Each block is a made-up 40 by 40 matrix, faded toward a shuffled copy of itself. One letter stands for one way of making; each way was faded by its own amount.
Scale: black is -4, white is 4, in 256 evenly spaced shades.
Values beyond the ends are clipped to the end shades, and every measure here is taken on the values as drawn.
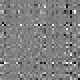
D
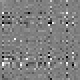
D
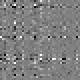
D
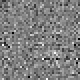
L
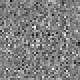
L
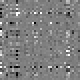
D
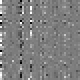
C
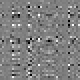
D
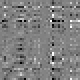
D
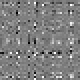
D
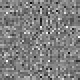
L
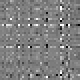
D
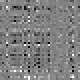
D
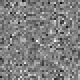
L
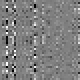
C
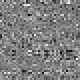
L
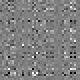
D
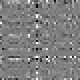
D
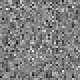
L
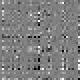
D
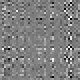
C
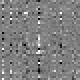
D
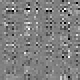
C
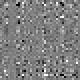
D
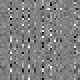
C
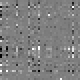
D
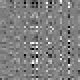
C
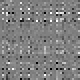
D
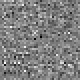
L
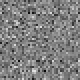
L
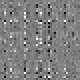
D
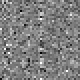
L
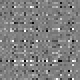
D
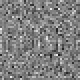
L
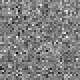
L
